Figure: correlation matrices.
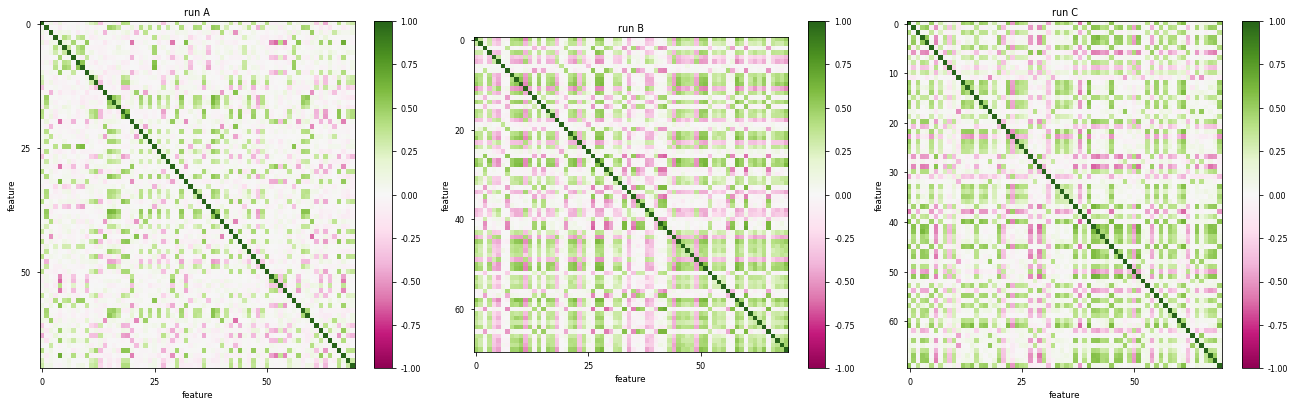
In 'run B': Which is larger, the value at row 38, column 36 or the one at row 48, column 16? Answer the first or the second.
the second
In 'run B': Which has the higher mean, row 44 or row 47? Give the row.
47
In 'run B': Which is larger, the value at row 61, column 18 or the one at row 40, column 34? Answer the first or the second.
the second
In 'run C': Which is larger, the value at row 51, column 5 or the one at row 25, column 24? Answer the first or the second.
the second
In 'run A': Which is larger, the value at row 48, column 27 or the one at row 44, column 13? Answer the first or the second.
the first
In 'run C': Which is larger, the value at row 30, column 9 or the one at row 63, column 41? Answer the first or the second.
the second
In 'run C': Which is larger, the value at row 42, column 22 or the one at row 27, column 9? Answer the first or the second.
the second
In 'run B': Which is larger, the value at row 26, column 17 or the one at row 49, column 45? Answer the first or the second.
the first
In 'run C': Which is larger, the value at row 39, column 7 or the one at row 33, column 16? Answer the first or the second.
the second
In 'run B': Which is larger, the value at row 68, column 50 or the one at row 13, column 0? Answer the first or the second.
the first
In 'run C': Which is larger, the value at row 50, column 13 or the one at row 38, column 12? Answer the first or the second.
the first
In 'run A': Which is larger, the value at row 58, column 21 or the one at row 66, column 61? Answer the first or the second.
the first
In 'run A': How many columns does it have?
70
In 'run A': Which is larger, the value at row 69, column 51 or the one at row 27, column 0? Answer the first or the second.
the first
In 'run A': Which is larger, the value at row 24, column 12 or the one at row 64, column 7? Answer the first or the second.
the second
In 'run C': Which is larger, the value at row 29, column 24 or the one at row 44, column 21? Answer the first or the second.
the first
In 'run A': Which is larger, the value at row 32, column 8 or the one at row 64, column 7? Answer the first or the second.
the second
